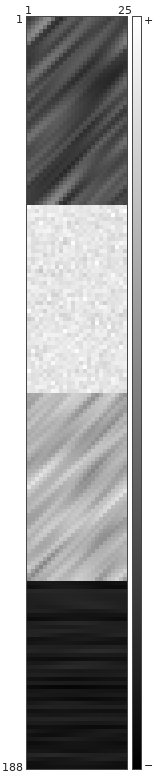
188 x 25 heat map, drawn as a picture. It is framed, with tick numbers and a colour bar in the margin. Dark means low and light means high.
It is made of 4 by 1 panels. Panel 1,1: low, slanting up to the right. Panel 2,1: very high, fine-grained, faint in contrast. Panel 3,1: high, slanting up to the right. Panel 4,1: very low, streaked across, faint in contrast.
